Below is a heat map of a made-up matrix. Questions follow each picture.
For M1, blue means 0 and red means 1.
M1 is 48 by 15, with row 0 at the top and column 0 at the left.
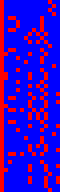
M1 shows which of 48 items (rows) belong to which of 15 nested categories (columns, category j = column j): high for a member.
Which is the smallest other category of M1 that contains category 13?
0
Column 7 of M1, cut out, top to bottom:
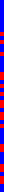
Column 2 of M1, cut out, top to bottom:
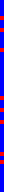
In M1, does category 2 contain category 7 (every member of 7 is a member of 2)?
no
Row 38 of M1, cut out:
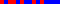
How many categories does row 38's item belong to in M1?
6
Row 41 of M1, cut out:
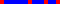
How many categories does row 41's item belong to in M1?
4
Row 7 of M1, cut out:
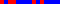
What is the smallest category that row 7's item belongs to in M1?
8
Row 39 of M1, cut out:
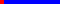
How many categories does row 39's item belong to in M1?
1
